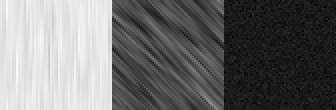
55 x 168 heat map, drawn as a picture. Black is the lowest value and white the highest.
The table splits into one row of 3 panels. Panel 1,1: very high, streaked downward, faint in contrast. Panel 1,2: low, slanting down to the right. Panel 1,3: very low, fine-grained, faint in contrast.
